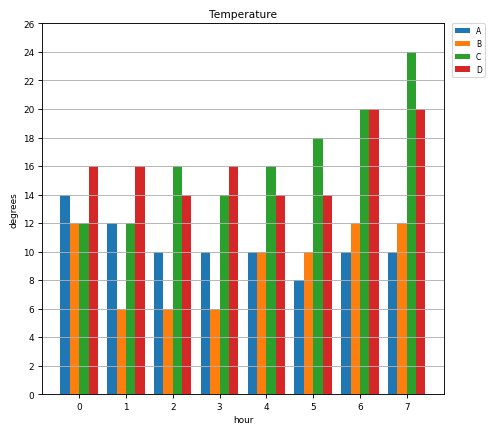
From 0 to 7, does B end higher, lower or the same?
the same
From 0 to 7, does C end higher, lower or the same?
higher
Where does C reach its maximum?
7
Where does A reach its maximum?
0
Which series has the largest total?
C
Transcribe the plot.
Title: Temperature
x-axis: hour, ticks 0 1 2 3 4 5 6 7
y-axis: degrees, ticks 0 2 4 6 8 10 12 14 16 18 20 22 24 26
Legend: A, B, C, D
Values:
A: 14 12 10 10 10 8 10 10
B: 12 6 6 6 10 10 12 12
C: 12 12 16 14 16 18 20 24
D: 16 16 14 16 14 14 20 20
